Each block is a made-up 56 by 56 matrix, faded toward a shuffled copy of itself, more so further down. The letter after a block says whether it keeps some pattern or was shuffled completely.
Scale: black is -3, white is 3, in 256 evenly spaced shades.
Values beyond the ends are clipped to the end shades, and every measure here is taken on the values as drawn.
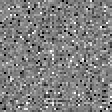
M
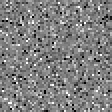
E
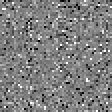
M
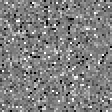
E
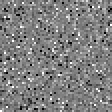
E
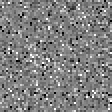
M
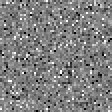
E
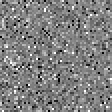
M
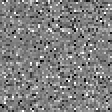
M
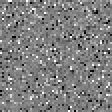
E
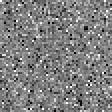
E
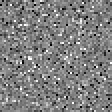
E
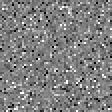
E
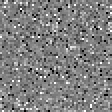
E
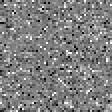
M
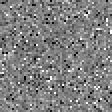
E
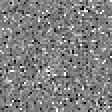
E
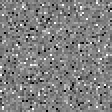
E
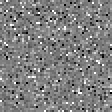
E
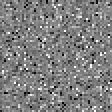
M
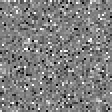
M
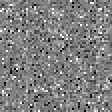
M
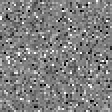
M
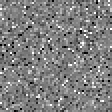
E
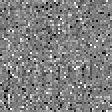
M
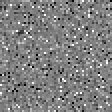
E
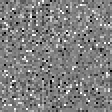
M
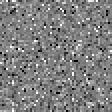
M
